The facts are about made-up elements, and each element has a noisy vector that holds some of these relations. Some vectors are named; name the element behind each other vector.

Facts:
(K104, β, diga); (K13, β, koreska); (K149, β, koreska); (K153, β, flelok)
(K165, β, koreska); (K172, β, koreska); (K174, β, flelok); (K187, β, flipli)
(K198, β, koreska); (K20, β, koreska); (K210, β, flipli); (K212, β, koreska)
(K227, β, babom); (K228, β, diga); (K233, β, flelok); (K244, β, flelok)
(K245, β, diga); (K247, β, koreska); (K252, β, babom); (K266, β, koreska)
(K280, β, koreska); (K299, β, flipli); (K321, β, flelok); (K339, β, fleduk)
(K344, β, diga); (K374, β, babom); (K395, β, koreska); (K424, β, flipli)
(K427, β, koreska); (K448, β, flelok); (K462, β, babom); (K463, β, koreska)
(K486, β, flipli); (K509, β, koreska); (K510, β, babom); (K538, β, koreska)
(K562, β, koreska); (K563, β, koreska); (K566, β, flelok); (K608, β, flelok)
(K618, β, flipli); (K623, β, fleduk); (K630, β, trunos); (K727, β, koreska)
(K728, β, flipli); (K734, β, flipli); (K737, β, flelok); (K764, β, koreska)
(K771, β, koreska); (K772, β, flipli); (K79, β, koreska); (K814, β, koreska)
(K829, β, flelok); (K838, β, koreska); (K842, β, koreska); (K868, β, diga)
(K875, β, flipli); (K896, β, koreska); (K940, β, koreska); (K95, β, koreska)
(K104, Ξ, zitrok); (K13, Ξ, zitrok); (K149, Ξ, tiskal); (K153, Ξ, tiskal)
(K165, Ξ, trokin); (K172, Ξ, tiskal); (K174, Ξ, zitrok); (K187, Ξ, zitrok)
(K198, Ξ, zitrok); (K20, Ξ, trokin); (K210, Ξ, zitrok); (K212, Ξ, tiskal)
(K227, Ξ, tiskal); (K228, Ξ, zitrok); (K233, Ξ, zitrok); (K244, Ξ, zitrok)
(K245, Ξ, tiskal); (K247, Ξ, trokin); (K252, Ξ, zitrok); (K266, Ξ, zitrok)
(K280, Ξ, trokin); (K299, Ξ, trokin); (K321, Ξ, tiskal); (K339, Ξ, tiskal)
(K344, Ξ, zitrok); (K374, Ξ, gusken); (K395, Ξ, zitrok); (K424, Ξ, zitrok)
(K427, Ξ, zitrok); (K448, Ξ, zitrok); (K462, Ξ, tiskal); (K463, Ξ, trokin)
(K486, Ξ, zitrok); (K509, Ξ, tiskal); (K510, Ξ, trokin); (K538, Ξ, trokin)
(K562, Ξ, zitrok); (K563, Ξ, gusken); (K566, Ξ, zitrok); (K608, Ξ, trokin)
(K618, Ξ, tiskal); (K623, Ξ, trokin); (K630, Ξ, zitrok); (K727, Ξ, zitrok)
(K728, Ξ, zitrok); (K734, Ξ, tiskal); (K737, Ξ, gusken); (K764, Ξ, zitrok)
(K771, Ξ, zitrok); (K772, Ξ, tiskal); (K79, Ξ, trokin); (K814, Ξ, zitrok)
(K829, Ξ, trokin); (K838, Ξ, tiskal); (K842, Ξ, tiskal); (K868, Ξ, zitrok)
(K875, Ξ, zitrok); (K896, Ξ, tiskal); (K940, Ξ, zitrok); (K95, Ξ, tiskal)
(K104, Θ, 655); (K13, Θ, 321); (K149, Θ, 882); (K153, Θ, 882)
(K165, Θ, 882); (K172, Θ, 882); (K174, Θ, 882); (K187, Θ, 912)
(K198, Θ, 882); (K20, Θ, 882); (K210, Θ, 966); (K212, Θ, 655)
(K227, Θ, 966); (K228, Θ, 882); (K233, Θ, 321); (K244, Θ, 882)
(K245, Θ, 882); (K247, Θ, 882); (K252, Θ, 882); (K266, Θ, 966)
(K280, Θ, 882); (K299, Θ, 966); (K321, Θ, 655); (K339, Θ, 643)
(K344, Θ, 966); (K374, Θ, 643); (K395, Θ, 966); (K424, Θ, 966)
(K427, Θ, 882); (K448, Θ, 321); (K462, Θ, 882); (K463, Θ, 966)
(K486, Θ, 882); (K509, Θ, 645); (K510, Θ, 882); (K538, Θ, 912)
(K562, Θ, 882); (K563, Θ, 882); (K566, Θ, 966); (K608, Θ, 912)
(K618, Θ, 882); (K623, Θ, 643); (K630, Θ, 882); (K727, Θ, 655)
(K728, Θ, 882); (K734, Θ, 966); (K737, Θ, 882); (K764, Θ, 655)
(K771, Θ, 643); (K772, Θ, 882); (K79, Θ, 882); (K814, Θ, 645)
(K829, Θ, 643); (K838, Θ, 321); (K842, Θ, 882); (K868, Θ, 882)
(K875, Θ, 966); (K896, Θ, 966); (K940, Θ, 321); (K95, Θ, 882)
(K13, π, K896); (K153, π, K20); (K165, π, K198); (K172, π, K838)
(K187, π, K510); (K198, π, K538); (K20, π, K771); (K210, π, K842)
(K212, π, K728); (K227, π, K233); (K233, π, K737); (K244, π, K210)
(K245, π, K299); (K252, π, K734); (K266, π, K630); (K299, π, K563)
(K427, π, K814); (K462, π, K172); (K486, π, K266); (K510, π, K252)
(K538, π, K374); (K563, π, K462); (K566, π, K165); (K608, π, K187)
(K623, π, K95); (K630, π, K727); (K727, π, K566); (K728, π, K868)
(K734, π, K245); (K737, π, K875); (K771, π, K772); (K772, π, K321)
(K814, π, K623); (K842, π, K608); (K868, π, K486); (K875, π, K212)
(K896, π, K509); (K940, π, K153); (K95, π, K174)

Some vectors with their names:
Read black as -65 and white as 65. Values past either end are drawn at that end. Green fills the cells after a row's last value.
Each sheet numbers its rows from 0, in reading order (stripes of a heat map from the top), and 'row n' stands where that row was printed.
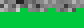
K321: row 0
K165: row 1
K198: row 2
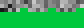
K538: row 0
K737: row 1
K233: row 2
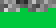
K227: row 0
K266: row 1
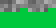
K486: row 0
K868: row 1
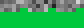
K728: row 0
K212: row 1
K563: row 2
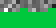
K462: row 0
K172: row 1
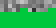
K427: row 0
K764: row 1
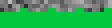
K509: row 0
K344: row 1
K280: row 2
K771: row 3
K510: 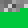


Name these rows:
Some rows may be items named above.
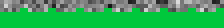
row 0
K448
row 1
K212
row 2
K463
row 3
K618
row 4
K153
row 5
K227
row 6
K814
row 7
K153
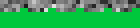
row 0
K734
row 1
K608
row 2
K829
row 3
K896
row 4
K339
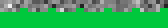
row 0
K174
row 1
K772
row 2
K245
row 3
K299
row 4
K20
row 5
K212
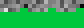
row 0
K245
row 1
K299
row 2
K95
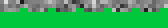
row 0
K566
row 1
K562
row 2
K509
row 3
K814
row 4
K727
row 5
K940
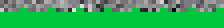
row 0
K104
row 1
K210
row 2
K608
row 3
K374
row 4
K463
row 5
K187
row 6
K13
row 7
K630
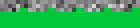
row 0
K838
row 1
K244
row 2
K630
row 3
K252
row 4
K623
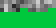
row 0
K374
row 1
K814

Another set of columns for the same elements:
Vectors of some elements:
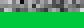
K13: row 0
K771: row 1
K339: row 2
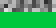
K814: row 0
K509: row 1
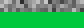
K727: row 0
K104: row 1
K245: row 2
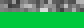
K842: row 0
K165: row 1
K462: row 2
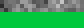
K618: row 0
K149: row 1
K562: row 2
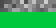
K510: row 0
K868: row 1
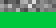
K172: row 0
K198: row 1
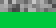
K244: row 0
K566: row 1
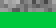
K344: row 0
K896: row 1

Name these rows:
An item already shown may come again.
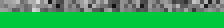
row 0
K344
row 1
K448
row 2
K734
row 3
K771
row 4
K734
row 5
K734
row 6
K563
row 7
K212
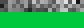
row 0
K734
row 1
K187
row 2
K233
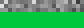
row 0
K198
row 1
K630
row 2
K764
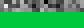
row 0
K608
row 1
K374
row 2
K734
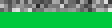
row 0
K538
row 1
K737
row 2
K321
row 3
K623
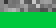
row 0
K463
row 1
K252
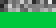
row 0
K299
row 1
K829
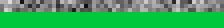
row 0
K448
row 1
K227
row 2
K210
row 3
K734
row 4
K153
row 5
K566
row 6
K838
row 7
K174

